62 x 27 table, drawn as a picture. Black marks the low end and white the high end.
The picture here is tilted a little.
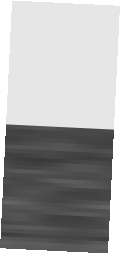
It is made of 2 by 1 panels. Panel 1,1: very high, flat. Panel 2,1: low, streaked across, faint in contrast.
